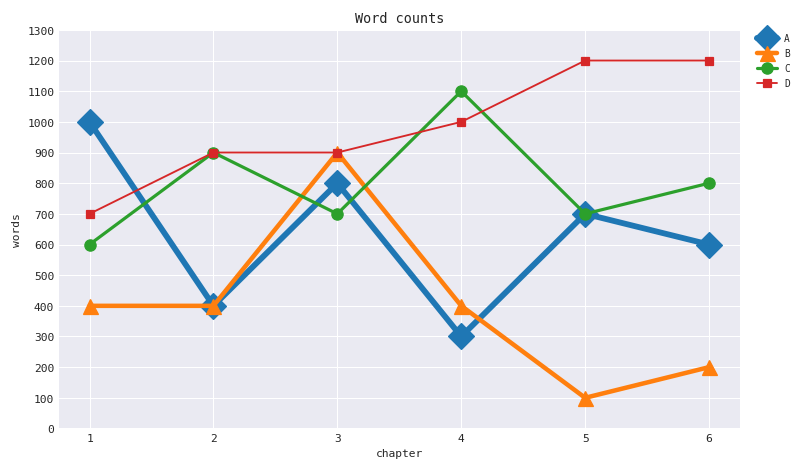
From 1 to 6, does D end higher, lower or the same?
higher
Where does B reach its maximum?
3
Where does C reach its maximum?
4
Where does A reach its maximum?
1
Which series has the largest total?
D
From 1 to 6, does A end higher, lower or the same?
lower
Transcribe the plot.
Title: Word counts
x-axis: chapter, ticks 1 2 3 4 5 6
y-axis: words, ticks 0 100 200 300 400 500 600 700 800 900 1000 1100 1200 1300
Legend: A, B, C, D
Values:
A: 1000 400 800 300 700 600
B: 400 400 900 400 100 200
C: 600 900 700 1100 700 800
D: 700 900 900 1000 1200 1200
